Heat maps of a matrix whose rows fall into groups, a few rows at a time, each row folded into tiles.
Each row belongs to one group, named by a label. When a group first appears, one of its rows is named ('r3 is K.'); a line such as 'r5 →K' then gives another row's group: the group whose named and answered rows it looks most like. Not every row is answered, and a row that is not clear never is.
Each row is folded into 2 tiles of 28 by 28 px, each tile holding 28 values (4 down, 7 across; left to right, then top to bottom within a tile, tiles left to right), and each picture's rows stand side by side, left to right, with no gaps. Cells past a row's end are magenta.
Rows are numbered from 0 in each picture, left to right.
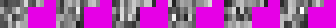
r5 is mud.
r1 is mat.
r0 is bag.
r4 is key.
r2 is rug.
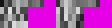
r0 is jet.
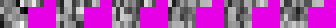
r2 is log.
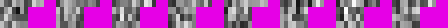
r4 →rug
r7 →mud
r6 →jet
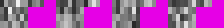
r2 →mat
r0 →jet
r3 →bag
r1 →log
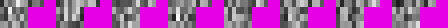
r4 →log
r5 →jet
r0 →jet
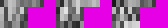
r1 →rug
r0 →mud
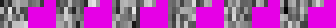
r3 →bag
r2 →mat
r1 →log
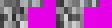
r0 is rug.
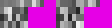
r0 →rug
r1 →rug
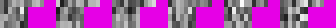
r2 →log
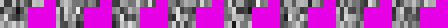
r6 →log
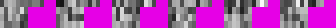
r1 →key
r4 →log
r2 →log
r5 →bag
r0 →mud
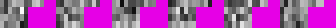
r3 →key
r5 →rug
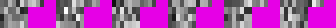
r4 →bag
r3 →jet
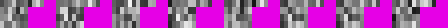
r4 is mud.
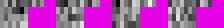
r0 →log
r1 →bag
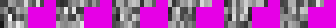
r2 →jet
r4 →rug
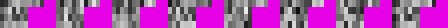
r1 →mud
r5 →log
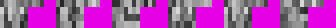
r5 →jet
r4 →mud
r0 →mud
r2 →key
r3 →rug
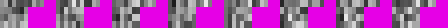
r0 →log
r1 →bag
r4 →bag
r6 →jet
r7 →bag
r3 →rug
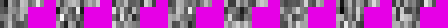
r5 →bag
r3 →mud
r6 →mat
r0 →rug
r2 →mud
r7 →log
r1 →mat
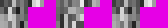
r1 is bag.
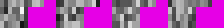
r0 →mat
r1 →key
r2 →bag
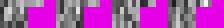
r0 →rug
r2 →bag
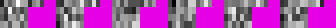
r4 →rug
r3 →rug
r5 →key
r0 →jet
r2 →log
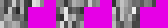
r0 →mat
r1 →log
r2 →mud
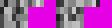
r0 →rug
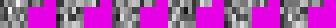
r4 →key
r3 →mat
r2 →jet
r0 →jet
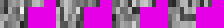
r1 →mud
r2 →key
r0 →mat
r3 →key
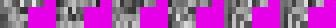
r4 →bag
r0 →jet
